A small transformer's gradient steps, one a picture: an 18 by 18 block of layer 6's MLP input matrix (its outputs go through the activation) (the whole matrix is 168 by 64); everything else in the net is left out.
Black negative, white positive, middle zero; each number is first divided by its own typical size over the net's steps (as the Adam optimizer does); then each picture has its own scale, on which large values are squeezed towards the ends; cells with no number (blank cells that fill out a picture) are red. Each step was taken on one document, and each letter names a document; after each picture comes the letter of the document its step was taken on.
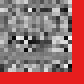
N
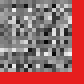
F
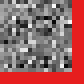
F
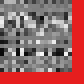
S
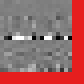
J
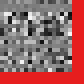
S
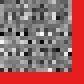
S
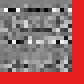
N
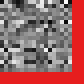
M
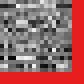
M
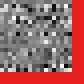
F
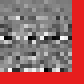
J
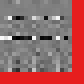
J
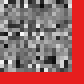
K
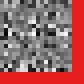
K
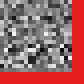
M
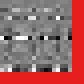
J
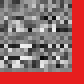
M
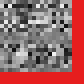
M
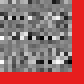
S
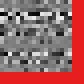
S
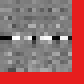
J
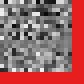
K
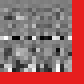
J
